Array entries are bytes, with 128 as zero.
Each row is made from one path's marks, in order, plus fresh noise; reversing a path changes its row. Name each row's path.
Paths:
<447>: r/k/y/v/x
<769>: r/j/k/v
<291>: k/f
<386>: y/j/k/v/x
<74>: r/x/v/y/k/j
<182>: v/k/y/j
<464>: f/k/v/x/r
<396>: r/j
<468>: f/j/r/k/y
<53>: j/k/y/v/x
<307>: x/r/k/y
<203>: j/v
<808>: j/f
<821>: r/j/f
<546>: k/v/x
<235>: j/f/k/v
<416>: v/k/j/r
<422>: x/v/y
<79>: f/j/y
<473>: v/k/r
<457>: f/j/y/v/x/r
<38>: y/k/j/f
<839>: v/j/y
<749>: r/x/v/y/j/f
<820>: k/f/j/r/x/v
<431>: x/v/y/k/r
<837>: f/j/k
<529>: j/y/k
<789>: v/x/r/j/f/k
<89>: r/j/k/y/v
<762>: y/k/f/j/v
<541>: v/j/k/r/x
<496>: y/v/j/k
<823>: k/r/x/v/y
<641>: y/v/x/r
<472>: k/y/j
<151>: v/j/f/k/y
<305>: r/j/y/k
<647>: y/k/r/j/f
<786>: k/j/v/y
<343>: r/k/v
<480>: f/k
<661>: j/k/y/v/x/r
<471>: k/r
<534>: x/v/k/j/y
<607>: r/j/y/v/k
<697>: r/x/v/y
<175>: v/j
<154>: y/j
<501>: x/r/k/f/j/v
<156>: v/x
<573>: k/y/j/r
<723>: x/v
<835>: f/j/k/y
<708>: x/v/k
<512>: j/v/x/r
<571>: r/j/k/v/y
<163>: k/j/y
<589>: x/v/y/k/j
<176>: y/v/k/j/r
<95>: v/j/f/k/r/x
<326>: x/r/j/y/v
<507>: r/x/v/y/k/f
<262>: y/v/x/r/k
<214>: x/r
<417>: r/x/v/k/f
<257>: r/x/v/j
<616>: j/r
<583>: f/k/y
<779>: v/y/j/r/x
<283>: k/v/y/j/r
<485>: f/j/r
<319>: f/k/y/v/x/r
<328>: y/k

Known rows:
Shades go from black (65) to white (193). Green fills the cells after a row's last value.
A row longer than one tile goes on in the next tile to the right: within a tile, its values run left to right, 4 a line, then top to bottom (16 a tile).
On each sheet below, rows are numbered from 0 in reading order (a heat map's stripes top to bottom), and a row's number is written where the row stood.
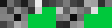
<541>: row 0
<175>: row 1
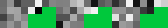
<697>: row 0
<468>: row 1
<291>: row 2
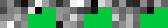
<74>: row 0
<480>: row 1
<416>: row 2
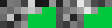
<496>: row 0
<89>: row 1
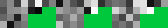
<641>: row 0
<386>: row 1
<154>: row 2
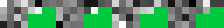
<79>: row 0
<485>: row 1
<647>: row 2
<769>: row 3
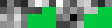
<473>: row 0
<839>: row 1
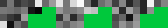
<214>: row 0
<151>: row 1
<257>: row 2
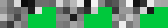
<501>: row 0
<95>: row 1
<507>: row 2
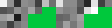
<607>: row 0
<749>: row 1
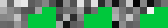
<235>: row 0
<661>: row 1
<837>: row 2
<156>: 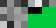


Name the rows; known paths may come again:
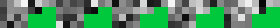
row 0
<319>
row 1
<214>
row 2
<496>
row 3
<839>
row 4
<583>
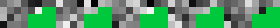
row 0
<485>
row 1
<529>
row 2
<468>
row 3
<647>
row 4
<307>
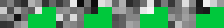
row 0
<175>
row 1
<291>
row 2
<779>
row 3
<417>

